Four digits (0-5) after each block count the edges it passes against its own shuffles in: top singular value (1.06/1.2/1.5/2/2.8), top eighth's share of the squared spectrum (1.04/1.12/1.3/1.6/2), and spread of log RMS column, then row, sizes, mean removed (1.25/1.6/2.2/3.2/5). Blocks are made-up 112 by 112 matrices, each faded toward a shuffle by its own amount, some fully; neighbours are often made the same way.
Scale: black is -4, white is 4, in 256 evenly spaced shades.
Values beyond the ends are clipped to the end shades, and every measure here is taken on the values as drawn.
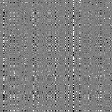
5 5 4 3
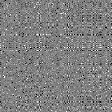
5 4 3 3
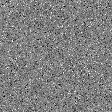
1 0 0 0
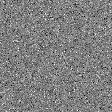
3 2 0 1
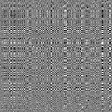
5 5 4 4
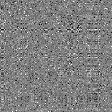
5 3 2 2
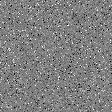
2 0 0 0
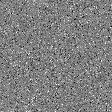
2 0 0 0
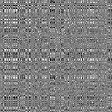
5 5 4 4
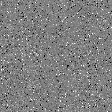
3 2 1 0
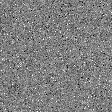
0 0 0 0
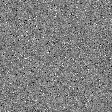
0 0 0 0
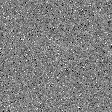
0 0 0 0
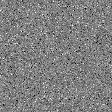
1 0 0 1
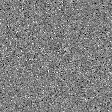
0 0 0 1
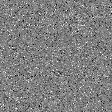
0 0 0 1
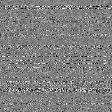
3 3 0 4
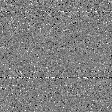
2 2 0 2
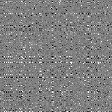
5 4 3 3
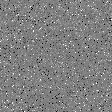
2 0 0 0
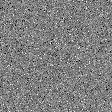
0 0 0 0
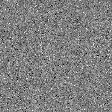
0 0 1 0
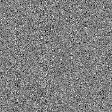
1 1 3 0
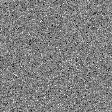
0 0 1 0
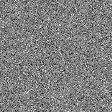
0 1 2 0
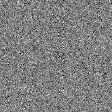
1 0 2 0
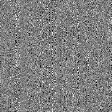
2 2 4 0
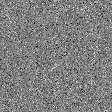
0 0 1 0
